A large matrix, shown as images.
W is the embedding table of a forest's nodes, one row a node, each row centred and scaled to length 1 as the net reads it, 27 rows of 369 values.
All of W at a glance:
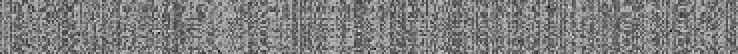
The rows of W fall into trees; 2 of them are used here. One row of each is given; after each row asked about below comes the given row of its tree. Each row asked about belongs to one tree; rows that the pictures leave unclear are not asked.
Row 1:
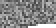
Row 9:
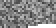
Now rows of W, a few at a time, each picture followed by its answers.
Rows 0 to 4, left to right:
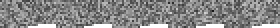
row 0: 1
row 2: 1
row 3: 9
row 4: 9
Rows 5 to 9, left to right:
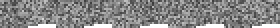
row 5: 9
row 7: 1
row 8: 1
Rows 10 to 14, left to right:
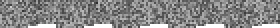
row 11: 1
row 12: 9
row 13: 1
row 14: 9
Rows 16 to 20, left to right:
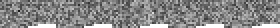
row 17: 1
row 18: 9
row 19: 1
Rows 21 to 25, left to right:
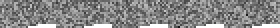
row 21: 1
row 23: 9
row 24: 9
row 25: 1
